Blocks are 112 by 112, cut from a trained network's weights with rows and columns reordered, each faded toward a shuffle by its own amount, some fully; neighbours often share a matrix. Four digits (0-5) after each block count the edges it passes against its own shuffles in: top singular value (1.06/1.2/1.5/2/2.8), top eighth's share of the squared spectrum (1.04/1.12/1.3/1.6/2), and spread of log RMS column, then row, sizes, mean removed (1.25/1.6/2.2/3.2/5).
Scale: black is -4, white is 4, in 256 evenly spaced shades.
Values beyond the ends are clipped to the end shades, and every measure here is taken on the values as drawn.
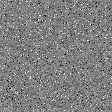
0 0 0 0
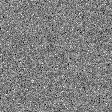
0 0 0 0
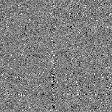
3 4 2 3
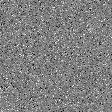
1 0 0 0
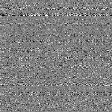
4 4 1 4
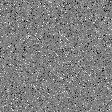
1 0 0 0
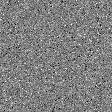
0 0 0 0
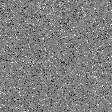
2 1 0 0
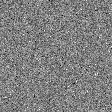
0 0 0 0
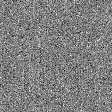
2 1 0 0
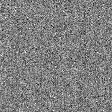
2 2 0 0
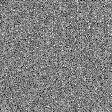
2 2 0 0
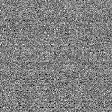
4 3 1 2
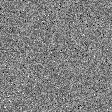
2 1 0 0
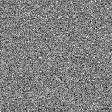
3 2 0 1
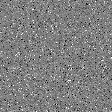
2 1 0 1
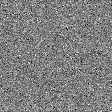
1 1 0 0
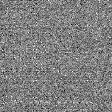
3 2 1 1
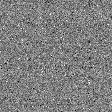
2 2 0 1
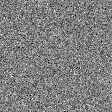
1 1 0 0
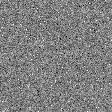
1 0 0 0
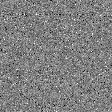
2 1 0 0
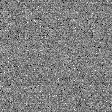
2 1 1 0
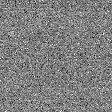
2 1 0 0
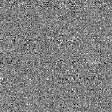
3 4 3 3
